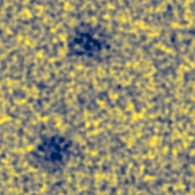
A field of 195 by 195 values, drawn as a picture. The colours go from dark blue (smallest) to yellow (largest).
Dips: two. Stripes: none. Slope: none. Grain: blotchy. Lone odd cells: none. Average level on the scale: 60%. Seam: none.
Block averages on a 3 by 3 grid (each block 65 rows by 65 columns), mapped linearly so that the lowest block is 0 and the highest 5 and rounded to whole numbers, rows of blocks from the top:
5 0 4
4 5 5
1 3 5
